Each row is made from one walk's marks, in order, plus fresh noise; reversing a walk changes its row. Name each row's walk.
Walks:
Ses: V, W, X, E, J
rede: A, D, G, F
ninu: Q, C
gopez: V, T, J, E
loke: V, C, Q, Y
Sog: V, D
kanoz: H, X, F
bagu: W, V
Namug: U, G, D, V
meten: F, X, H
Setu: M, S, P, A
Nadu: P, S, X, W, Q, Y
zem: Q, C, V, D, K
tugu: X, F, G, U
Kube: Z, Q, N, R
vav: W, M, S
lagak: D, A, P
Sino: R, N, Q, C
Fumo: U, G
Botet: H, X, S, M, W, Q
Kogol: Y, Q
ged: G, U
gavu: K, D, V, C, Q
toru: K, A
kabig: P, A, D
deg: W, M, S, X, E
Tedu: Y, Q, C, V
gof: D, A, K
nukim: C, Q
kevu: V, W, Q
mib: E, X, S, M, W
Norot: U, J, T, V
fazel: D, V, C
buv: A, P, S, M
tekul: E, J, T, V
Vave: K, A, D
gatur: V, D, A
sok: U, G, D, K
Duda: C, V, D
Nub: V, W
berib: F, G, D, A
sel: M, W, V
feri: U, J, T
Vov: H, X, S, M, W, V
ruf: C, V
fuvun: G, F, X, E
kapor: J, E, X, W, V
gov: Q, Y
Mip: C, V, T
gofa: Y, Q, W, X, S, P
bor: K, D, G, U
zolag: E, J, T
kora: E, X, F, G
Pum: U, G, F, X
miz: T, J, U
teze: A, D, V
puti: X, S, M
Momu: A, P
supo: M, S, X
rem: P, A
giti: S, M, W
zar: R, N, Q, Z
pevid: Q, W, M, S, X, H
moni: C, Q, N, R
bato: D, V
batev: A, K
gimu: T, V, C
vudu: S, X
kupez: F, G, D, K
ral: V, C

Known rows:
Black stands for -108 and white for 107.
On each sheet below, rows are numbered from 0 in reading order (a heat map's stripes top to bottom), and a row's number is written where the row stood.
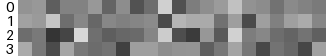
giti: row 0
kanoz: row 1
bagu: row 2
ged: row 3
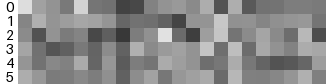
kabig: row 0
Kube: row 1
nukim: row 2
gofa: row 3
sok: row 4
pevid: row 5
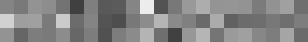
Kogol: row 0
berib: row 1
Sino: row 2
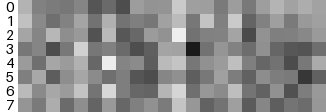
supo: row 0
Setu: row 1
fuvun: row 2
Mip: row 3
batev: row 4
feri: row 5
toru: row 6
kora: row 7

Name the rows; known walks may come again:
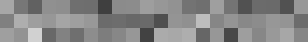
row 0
bor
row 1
Kube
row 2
kanoz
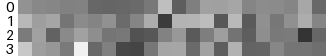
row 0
Botet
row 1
meten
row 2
feri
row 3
gatur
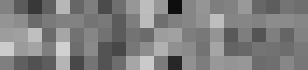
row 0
gimu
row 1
mib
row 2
rede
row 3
berib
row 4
Tedu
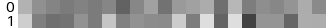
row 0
pevid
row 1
Momu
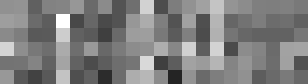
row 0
giti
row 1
teze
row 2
Namug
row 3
lagak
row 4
kevu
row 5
fazel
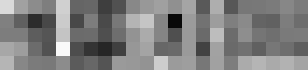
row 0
kabig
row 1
ruf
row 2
kapor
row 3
Sog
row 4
supo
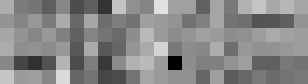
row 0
vudu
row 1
kupez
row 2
puti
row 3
deg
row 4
ral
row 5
Vave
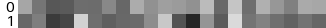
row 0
gofa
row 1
bagu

